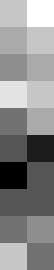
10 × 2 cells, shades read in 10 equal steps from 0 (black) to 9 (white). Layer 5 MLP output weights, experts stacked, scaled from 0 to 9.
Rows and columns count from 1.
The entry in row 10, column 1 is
7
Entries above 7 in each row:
1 0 0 1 0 0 0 0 0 0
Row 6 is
3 1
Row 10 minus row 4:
-1 -3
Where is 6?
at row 2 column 1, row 3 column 2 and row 5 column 2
